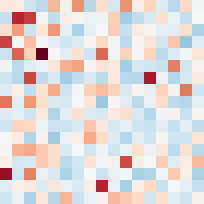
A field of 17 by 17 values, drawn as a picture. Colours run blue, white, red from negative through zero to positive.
Stripes: none. Roughest part: top left. Mirror symmetry: none. Ninth with the highest average: top left. Histogram: skewed, a long tail of high values.
